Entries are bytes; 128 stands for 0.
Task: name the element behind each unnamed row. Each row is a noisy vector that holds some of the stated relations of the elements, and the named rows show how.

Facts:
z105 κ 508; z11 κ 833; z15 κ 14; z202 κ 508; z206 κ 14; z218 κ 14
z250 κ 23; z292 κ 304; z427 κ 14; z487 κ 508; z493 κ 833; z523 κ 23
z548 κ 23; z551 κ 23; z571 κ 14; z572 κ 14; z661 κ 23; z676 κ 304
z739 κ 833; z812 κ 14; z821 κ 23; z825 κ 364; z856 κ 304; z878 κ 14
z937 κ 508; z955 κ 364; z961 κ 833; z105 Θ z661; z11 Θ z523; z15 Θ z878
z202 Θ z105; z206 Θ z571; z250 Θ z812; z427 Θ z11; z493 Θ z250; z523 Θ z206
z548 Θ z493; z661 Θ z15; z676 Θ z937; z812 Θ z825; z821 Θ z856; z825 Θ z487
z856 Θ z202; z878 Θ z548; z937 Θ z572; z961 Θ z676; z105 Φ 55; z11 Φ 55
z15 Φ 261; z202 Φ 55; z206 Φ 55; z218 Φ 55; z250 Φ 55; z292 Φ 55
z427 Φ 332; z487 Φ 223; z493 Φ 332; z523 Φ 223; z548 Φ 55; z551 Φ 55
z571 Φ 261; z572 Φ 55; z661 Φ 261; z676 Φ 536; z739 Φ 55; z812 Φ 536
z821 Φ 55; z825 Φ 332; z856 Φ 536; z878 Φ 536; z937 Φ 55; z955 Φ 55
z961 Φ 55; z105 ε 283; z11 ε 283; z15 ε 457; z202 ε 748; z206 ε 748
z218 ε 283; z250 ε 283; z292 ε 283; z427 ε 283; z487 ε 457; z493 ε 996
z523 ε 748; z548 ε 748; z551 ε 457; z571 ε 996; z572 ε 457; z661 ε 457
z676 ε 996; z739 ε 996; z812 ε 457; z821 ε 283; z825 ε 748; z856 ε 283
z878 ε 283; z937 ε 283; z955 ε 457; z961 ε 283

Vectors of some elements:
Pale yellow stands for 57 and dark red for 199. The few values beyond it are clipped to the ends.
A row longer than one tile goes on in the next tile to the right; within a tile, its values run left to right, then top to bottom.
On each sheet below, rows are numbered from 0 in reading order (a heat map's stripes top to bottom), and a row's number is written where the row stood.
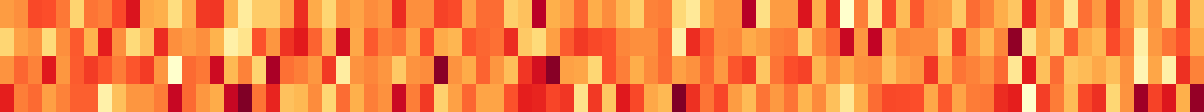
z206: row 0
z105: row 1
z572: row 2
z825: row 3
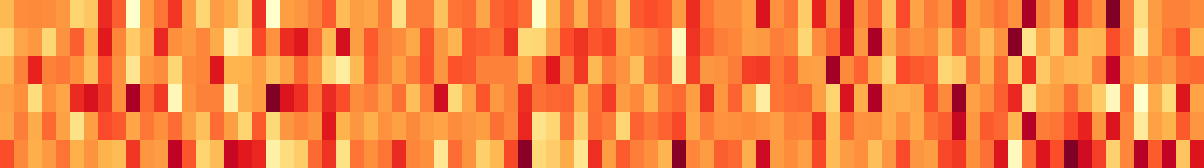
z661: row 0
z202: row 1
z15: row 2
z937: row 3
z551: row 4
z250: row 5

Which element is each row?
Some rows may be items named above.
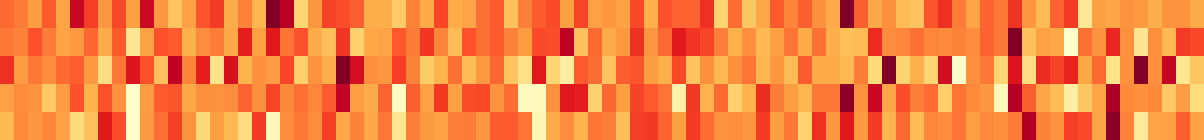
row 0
z961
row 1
z955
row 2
z11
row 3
z856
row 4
z821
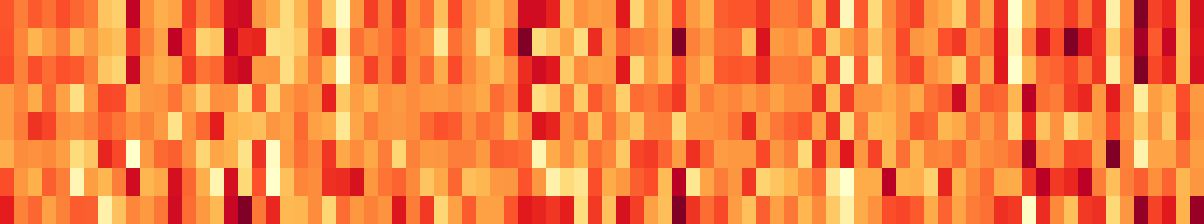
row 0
z812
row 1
z250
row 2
z812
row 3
z551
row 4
z218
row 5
z821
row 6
z523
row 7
z825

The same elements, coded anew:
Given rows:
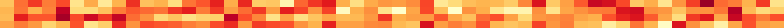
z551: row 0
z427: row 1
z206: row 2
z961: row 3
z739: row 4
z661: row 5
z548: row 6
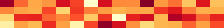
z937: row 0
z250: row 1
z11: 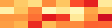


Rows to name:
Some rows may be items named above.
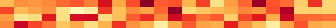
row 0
z676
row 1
z548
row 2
z548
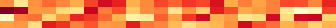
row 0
z825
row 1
z856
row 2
z676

